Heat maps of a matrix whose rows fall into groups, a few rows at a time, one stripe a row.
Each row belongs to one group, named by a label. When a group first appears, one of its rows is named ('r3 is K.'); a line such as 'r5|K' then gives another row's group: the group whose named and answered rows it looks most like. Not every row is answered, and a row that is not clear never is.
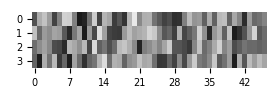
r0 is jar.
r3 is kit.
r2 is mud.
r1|kit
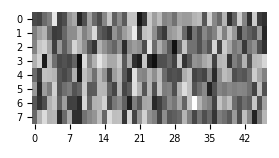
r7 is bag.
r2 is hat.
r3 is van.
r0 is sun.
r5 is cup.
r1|mud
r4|cup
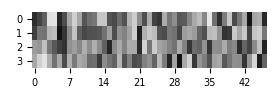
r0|sun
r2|mud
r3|hat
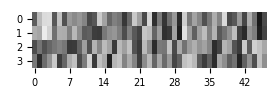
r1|hat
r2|van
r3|cup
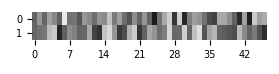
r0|van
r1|sun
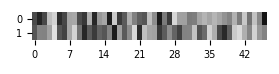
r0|sun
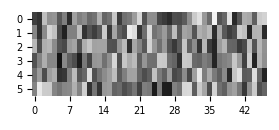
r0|kit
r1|sun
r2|cup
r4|sun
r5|hat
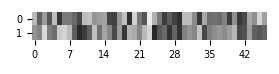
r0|cup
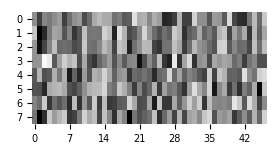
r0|kit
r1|van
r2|van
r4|van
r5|van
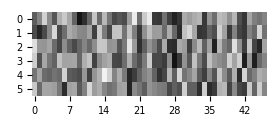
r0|jar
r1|cup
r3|jar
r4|van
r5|cup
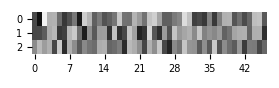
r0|cup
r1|sun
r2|hat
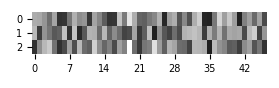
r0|mud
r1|jar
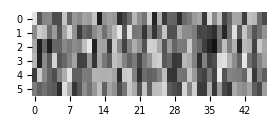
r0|jar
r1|bag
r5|bag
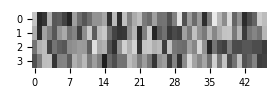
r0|kit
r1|jar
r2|mud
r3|hat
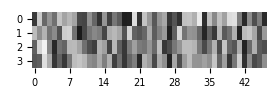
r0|jar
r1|bag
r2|hat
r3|hat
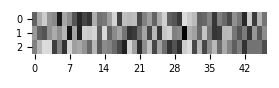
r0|bag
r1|van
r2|hat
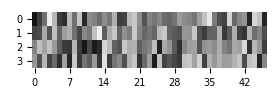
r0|sun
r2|sun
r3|jar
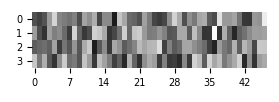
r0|van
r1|kit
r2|cup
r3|jar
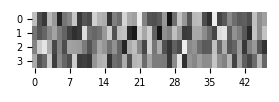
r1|van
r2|hat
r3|kit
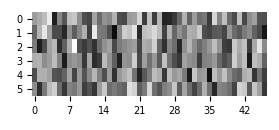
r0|hat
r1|mud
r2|sun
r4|mud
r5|sun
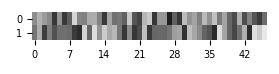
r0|hat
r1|van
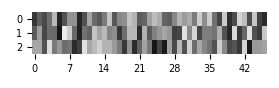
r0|sun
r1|bag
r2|van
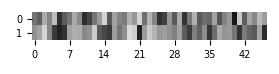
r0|kit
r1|mud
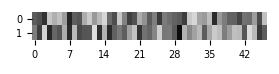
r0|van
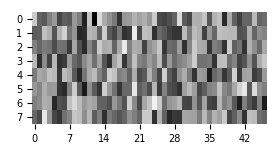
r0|kit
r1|jar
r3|cup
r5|sun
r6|mud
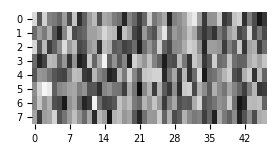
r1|bag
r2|jar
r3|kit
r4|mud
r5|hat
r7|cup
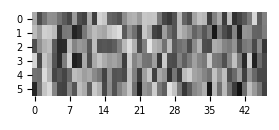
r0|kit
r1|bag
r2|mud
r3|bag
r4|hat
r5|mud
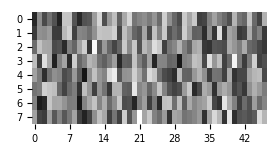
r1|bag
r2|mud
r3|jar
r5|cup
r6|van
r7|kit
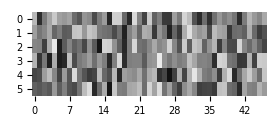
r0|cup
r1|hat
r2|sun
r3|cup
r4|kit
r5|cup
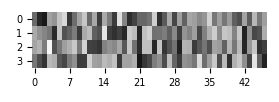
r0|van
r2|hat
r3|sun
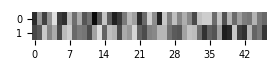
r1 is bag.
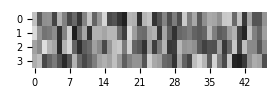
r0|jar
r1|bag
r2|bag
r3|kit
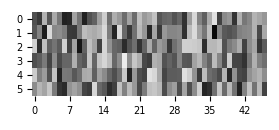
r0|kit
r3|kit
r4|cup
